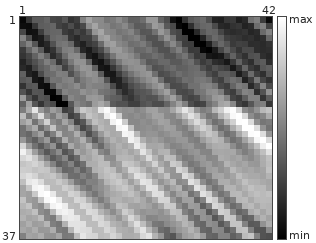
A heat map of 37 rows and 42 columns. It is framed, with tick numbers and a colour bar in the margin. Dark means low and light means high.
The bottom left is the ninth with the highest average. The grain runs diagonally down to the right. A horizontal seam about 40% of the way down splits the table, and the bottom part is higher. The values follow a bell shape.
